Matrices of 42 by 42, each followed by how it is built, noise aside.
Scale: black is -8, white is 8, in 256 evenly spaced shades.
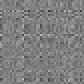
low rank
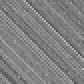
Toeplitz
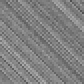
Toeplitz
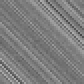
Toeplitz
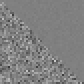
lower triangular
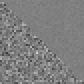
lower triangular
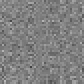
low rank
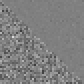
lower triangular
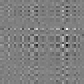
low rank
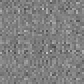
low rank
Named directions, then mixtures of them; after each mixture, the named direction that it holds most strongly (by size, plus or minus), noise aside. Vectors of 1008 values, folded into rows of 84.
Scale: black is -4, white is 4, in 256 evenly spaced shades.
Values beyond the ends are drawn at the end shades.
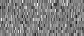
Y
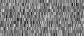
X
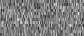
X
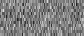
X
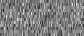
X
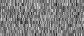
X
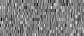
Y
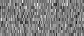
Y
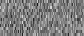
Y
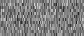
X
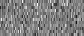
Y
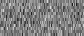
X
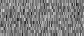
X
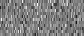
Y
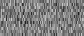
X
